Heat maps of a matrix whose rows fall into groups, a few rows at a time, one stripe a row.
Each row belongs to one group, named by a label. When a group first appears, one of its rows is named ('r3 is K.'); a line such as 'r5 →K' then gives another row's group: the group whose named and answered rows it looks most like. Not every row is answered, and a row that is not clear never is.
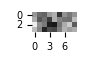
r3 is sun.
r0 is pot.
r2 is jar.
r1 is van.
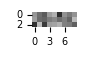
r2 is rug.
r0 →pot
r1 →van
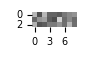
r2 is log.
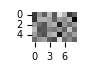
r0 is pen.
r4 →pot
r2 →pot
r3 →log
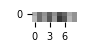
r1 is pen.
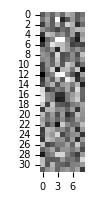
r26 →log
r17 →jar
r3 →sun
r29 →van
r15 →log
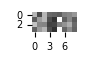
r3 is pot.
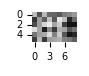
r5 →rug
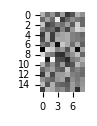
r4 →rug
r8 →jar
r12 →rug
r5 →rug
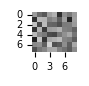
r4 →jar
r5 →rug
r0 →pot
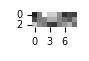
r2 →jar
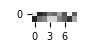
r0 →log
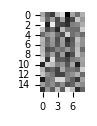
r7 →log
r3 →van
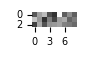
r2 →rug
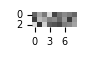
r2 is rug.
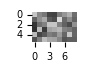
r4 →log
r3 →rug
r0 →jar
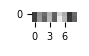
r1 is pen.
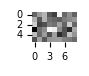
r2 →log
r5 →rug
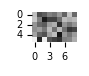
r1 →sun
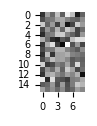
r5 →sun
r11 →pen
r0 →pen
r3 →pen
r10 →log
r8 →rug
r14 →sun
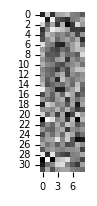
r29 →rug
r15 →jar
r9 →pot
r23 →pot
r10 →jar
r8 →van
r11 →sun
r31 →rug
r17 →pot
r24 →pen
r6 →jar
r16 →pen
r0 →rug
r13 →van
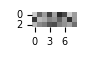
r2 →jar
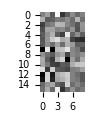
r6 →pen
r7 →rug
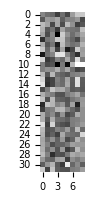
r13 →log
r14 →log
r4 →van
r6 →van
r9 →log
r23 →log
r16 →jar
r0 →sun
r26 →sun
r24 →van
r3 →van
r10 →sun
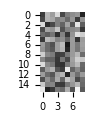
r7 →pot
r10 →jar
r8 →jar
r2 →log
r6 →pot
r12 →pot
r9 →sun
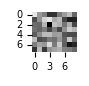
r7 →rug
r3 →sun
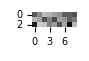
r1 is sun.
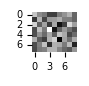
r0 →jar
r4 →pen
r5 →pot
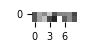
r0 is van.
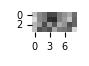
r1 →jar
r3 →van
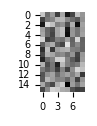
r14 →pot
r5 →log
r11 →sun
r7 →rug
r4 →pot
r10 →van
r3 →pot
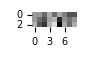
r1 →pot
